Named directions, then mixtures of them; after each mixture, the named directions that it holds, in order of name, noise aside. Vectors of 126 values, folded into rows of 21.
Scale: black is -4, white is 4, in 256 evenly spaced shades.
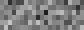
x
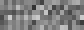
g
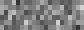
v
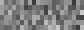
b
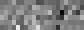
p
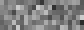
g, p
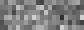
g, p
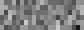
b, v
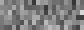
b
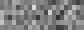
g, p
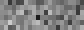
p, x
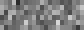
v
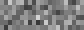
b, x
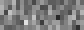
b, p, v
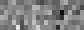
p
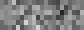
p, v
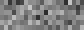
x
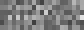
b, g, v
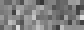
g, p, x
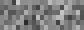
p, v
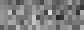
b, p, x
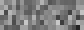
b, v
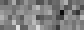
p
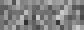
p, v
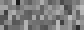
v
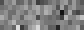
b, p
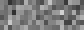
g, x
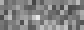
b, g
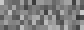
b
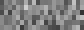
b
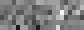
p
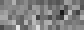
p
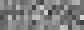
g
